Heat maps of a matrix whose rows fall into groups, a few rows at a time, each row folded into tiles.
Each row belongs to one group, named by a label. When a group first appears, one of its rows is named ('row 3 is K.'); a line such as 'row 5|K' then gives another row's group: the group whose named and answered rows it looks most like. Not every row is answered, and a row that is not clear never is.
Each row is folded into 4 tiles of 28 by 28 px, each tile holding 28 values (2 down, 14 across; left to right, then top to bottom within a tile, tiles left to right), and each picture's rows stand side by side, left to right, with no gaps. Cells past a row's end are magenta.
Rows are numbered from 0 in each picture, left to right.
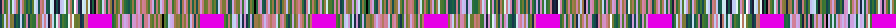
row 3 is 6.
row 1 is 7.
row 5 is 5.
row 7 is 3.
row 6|6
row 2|6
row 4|6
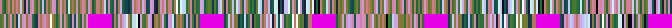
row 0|5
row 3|7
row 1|7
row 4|6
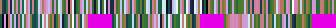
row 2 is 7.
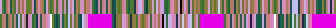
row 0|5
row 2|5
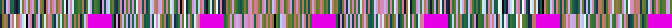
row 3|5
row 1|5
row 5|7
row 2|7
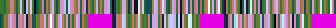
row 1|3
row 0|3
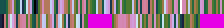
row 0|3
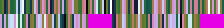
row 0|6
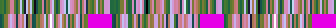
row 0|3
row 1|3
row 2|3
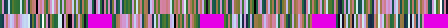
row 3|5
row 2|6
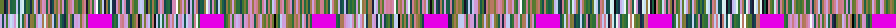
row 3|7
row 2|7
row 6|6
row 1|3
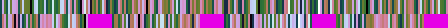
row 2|3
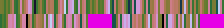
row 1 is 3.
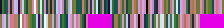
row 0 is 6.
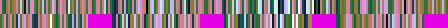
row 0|5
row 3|3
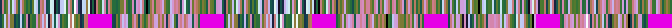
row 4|6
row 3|7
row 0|6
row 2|6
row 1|3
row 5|7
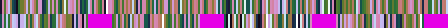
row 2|5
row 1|5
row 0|7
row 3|6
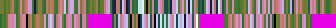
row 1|3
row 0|3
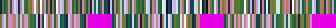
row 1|6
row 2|5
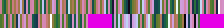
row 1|7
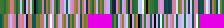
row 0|3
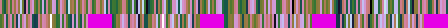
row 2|3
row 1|3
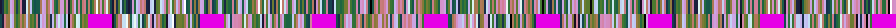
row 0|3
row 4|7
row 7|7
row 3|3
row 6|3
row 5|6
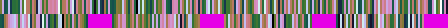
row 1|3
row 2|6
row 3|5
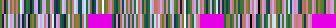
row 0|6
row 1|5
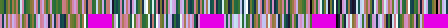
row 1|6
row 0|6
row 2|6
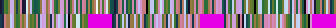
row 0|3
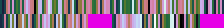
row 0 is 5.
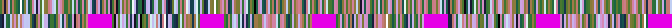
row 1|6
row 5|6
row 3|5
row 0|5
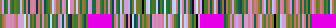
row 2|7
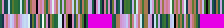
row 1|7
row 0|7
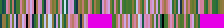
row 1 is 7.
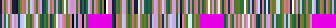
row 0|7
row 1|3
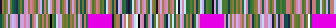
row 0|7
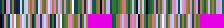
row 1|3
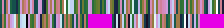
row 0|7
